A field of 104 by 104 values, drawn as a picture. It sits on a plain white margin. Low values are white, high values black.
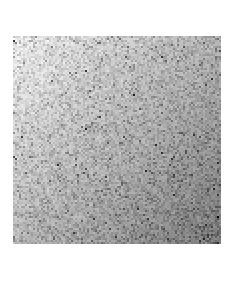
The bottom right is the ninth with the highest average. There is an overall slope up to the bottom right. The grain is fine, like static. The ninth with the lowest average is the top left. On average the colour sits 30% of the way up the scale.
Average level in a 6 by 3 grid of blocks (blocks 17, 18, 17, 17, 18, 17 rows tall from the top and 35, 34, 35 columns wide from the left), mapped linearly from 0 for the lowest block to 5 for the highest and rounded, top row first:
0 1 2 / 0 2 3 / 1 2 3 / 2 3 4 / 2 3 4 / 3 4 5
